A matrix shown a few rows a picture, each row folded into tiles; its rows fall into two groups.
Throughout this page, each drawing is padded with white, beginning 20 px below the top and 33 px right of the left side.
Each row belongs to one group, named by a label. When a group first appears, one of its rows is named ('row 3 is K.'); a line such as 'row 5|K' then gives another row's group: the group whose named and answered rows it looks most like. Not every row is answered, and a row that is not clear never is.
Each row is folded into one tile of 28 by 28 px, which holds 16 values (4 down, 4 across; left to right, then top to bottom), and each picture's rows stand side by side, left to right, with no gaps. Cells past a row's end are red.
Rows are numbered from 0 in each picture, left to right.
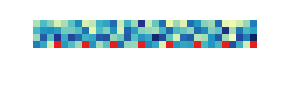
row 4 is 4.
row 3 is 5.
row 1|4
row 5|4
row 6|4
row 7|5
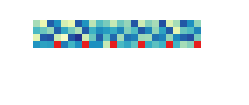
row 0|4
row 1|4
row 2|5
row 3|4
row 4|4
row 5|4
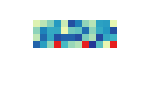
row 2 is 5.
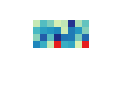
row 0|5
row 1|5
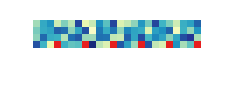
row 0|5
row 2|5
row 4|5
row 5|4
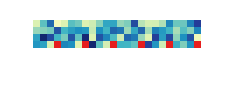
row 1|5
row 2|5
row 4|5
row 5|4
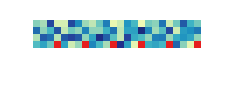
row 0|4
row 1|4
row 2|4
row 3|5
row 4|4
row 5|5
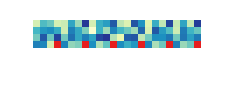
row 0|5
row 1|5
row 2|4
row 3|4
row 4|5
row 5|5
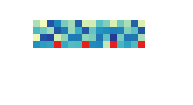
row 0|4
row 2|5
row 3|4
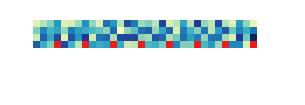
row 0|5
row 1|5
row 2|4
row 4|4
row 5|5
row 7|5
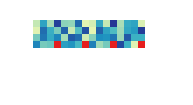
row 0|5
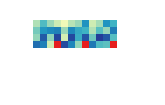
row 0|5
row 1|5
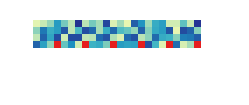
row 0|5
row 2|4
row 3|4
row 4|5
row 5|5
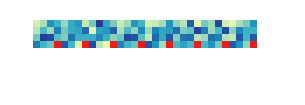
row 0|4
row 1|5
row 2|5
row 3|4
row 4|5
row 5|4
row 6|4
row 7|5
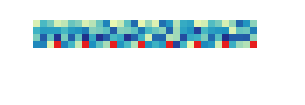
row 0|5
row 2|4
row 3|4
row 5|5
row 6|5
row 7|4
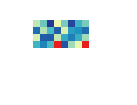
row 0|4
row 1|5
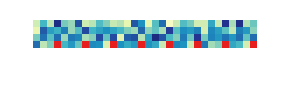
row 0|5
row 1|4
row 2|5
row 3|4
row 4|4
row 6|5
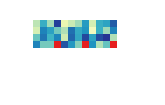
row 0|5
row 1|5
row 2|4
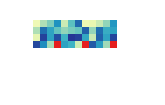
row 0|5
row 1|4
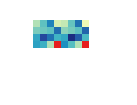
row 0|4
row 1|4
